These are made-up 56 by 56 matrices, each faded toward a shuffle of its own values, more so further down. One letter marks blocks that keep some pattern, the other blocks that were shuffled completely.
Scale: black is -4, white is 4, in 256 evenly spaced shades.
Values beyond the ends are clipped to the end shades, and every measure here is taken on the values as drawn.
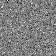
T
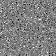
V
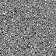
V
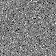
V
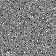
T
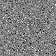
V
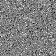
V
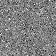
T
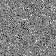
V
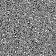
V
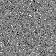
V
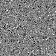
T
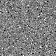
T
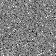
T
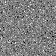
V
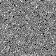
V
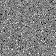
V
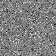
T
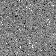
T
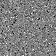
T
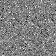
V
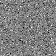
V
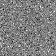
V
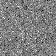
T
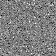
V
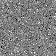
T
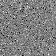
T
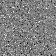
T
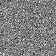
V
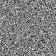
V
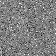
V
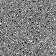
T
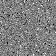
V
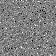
V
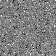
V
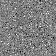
V
